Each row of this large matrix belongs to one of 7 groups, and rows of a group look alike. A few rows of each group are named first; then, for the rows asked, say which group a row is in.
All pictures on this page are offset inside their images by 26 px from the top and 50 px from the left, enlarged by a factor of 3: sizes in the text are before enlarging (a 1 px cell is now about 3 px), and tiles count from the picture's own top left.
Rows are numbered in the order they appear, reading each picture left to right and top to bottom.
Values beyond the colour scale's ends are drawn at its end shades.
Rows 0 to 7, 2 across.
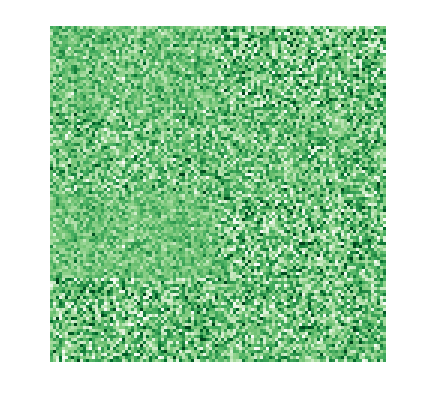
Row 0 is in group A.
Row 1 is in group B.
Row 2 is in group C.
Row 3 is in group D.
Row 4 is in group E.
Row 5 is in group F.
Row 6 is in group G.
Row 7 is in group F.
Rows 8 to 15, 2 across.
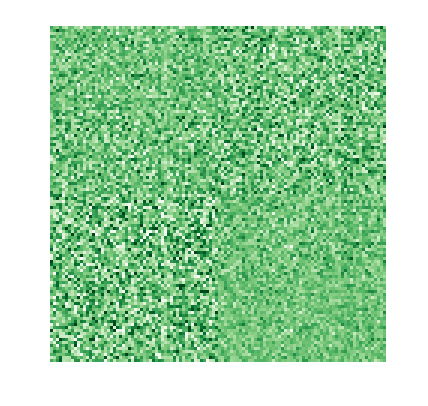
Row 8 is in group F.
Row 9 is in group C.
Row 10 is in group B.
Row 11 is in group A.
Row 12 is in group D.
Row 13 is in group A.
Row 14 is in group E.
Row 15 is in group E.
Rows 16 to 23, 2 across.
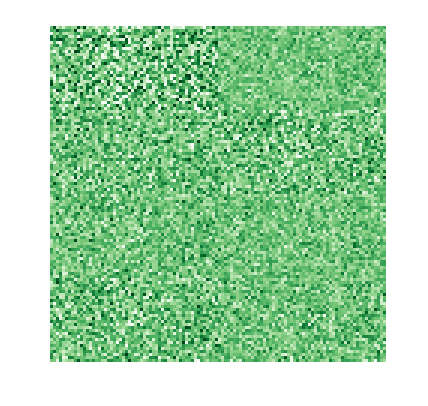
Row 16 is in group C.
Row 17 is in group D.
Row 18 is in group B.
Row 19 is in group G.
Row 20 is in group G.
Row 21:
F
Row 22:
G
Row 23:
D
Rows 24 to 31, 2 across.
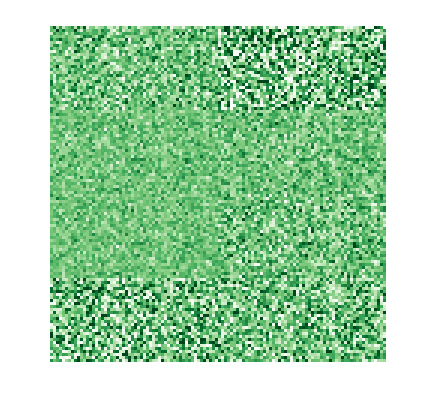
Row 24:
C
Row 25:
G
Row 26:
F
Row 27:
A
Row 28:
F
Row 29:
F
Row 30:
C
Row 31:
D
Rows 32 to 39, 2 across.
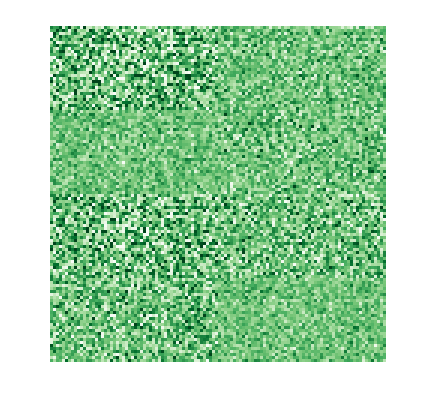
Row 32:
A
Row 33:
B
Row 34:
A
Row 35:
G
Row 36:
A
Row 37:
B
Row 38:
D
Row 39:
C
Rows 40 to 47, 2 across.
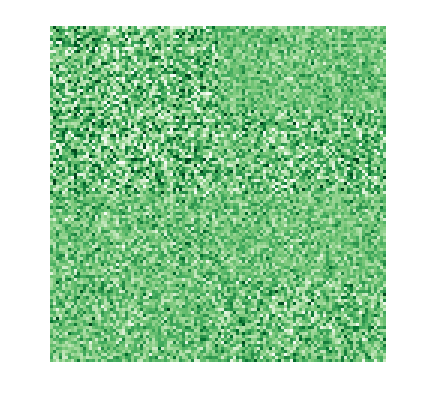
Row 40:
C
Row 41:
A
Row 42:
A
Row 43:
C
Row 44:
C
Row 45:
B
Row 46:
G
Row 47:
A
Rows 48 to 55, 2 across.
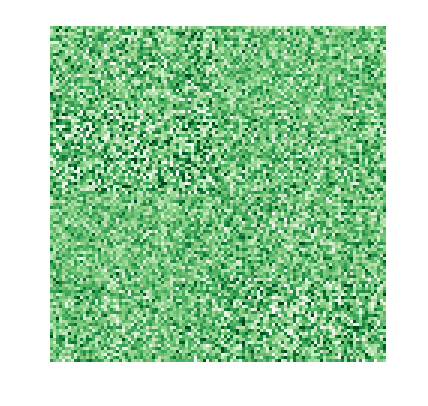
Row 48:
D
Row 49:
B
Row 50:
B
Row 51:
B
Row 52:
D
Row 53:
A
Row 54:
C
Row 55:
A
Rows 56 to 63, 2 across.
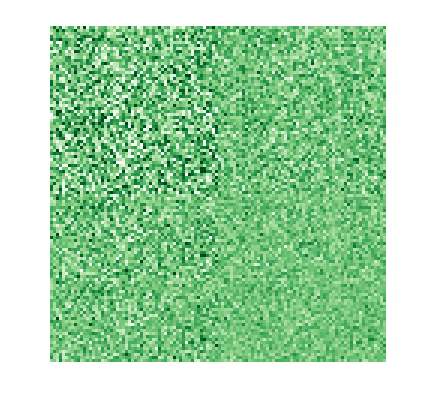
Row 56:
C
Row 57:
A
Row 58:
G
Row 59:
C
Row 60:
G
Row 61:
F
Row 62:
G
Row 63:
G
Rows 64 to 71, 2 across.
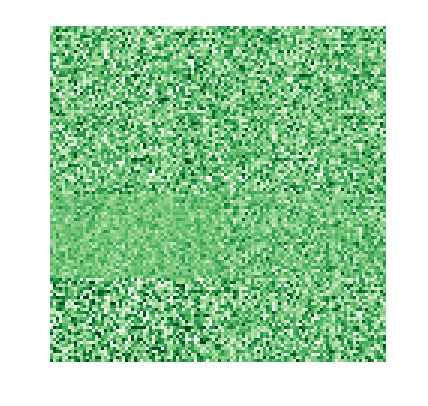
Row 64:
B
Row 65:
A
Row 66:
F
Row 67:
B
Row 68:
C
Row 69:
B
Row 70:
A
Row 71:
B
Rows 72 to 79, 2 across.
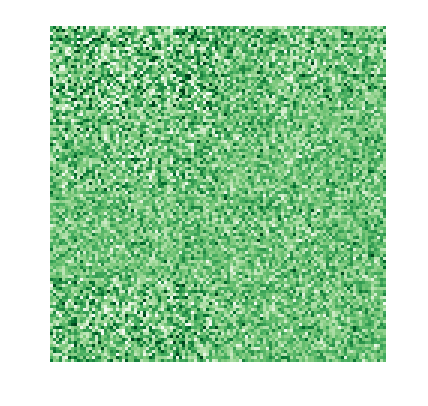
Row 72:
C
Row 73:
A
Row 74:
B
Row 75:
G
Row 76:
F
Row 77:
G
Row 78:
A
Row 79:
F
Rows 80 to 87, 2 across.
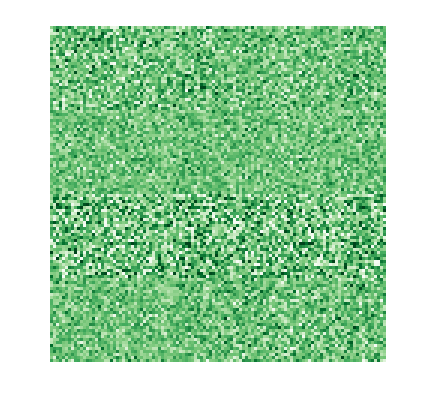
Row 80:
G
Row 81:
C
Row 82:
F
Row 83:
B
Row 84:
B
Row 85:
F
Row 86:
D
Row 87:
C
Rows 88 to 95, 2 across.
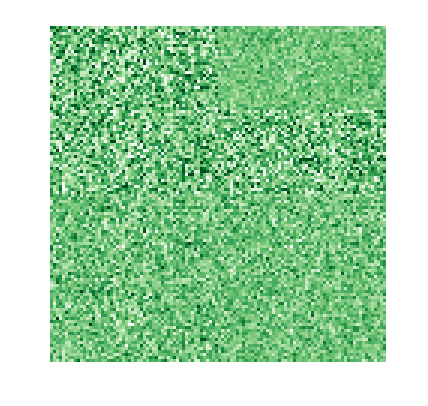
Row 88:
A
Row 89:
G
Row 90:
G
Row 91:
F
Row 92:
A
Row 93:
B
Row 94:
G
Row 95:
A
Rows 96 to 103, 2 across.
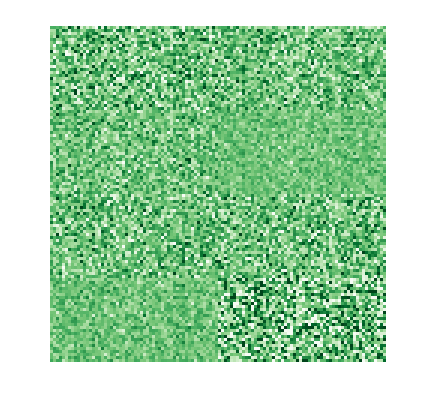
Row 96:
E
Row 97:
A
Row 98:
C
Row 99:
A
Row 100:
G
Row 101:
D
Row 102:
A
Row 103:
E
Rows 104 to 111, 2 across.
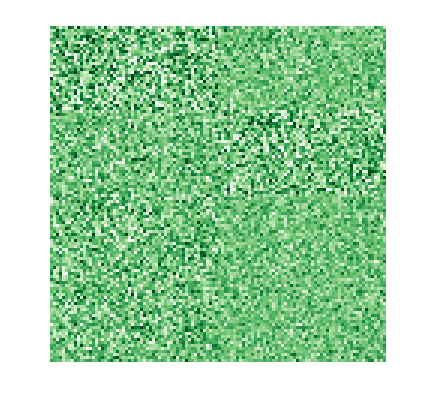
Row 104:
E
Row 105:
G
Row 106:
F
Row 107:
G
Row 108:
G
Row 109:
C
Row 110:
F
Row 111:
B
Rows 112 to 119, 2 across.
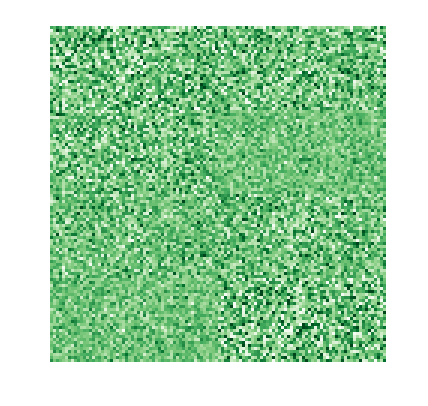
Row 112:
G
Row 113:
E
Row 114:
F
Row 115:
F
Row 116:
G
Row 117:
A
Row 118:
A
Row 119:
E
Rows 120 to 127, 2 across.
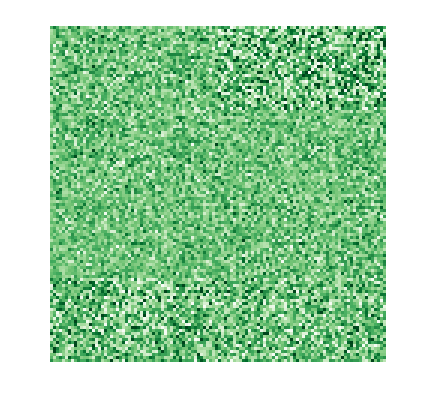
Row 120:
E
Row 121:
D
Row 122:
E
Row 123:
D
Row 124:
F
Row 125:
B
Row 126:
A
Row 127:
C
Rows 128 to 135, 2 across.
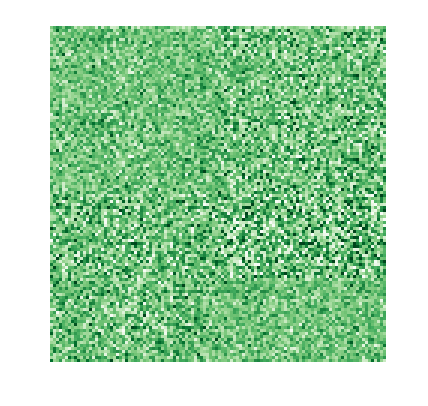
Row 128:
G
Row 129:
B
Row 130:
G
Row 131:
B
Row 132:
B
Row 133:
F
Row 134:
A
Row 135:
C
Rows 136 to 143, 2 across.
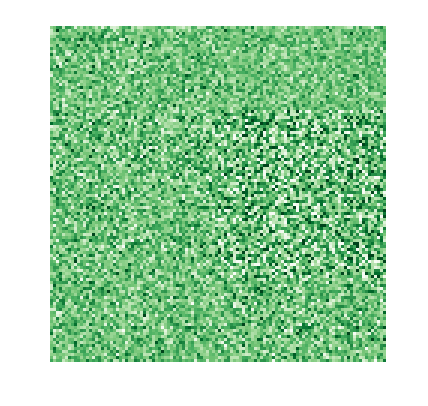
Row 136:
G
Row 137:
C
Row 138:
D
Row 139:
C
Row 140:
E
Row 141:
C
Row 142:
A
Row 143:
E
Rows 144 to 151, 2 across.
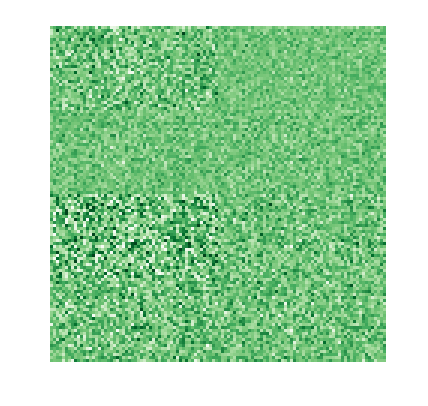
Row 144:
G
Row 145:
B
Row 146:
A
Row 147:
B
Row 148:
E
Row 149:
E
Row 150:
F
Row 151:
A
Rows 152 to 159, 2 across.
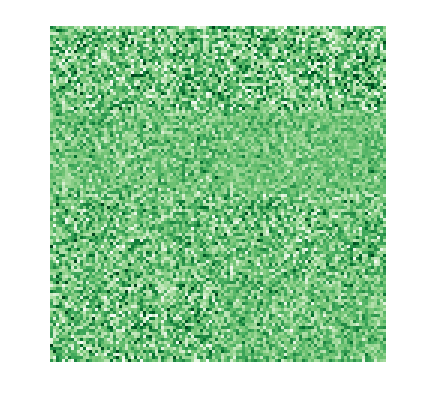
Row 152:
F
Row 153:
D
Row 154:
G
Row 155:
G
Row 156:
E
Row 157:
G
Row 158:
D
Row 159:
A
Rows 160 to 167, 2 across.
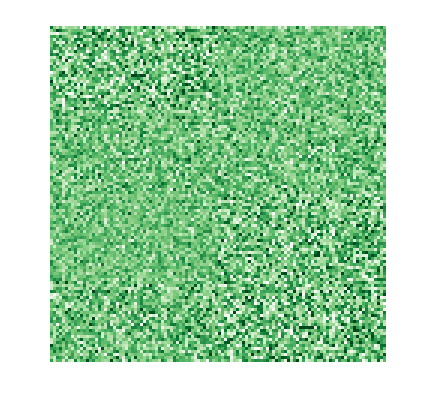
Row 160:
F
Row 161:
C
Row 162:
B
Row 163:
D
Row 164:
B
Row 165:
D
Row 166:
D
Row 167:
F
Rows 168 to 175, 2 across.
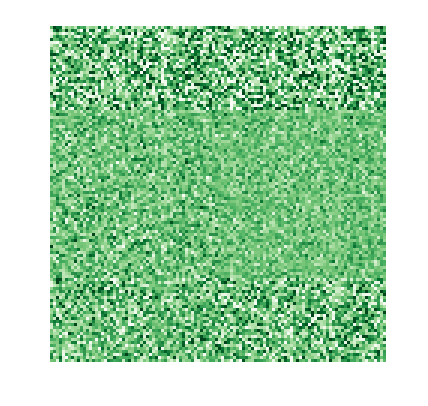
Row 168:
D
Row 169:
F
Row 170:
F
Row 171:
C
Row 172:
E
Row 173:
F
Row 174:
G
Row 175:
D
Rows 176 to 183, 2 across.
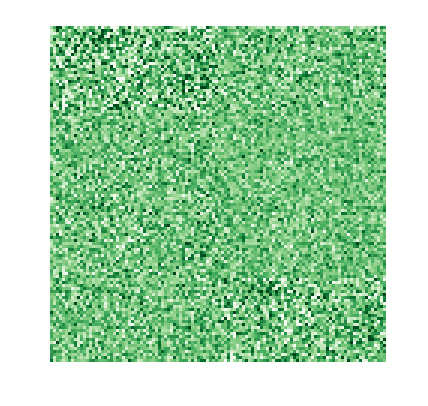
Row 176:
G
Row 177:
E
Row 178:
B
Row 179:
E
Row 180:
G
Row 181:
A
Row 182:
B
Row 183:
G
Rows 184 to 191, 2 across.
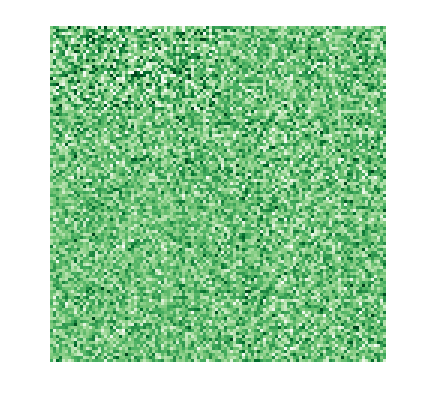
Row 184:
E
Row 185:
D
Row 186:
F
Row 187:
C
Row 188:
E
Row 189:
A
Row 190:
E
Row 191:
C
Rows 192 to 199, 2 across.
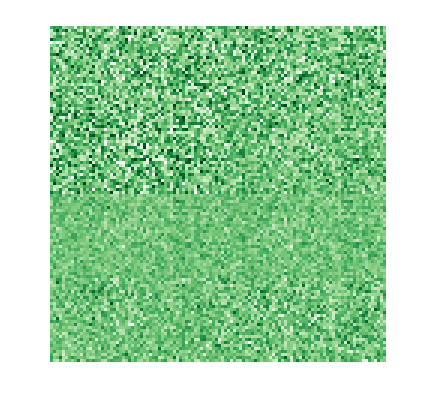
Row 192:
D
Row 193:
E
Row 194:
A
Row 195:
A
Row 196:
A
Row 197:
A
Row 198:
G
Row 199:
D
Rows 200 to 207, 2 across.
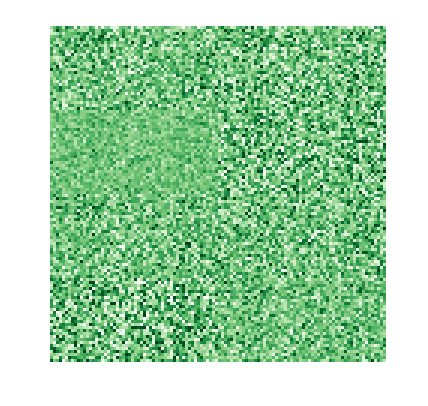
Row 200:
G
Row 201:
C
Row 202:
E
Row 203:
E
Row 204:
C
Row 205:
D
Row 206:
A
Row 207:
C
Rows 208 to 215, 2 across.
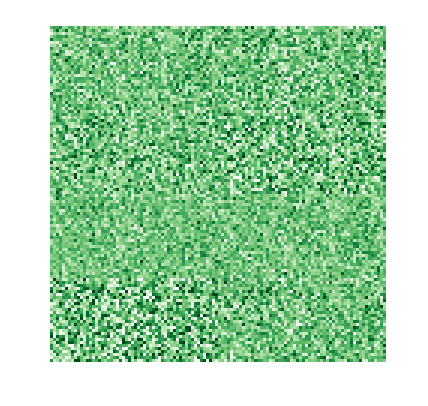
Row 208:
D
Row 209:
C
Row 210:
E
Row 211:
F
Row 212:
G
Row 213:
D
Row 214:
C
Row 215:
G
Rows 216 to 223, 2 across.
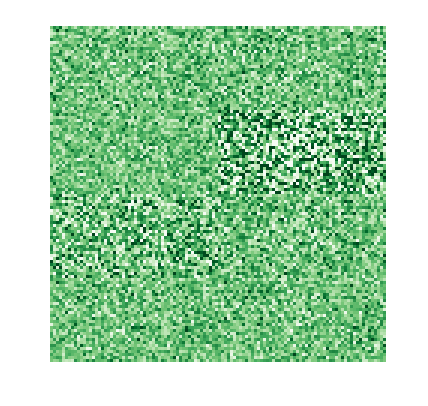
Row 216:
D
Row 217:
E
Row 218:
D
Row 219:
A
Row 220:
D
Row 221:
A
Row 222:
F
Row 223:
G
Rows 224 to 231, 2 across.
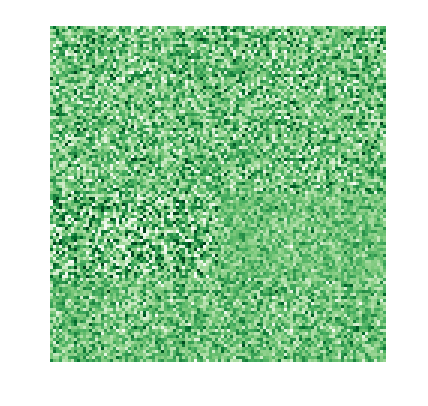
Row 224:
E
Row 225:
B
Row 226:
F
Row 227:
B
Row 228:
A
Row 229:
A
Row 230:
A
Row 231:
A
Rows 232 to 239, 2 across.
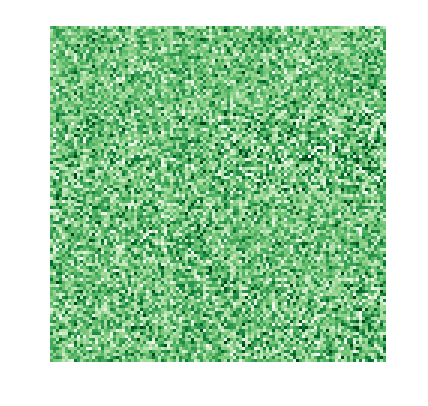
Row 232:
E
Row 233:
G
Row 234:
E
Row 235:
D
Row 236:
D
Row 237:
B
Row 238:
F
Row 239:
B
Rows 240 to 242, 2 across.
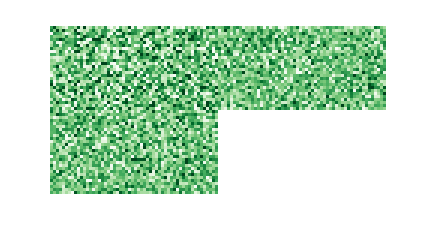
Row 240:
C
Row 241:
G
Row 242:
F
